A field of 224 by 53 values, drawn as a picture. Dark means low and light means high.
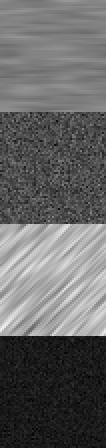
It is made of 4 by 1 panels. Panel 1,1: middling, streaked across, faint in contrast. Panel 2,1: low, fine-grained. Panel 3,1: high, slanting up to the right. Panel 4,1: very low, fine-grained, faint in contrast.
